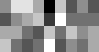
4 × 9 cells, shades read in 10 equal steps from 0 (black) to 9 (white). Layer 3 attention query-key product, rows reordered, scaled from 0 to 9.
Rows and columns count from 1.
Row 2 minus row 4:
-4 1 3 3 -7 6 -1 0 -2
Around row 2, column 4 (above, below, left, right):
6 3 6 2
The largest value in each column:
7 8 8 7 9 9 7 5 6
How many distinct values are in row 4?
6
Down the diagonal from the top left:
5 5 4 4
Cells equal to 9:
2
